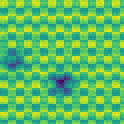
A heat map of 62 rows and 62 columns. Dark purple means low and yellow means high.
Dips: two. Average level on the scale: 70%. Stripes: horizontal, repeating 9 times. Lone odd cells: none.
